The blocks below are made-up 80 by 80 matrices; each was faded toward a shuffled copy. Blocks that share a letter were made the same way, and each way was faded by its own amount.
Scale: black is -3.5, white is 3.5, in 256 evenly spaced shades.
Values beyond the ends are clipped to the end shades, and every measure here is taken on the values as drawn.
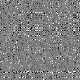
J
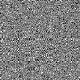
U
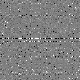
J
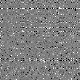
J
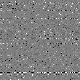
J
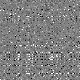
J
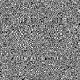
U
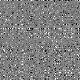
J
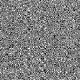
U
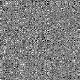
U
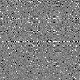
J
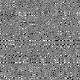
J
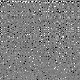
J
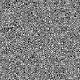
U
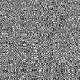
U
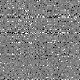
J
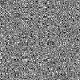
U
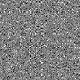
U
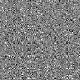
U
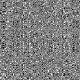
U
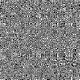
U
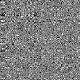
U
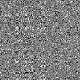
U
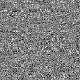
U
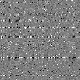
J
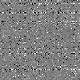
J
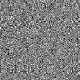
U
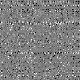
J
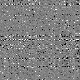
J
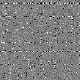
J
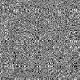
U
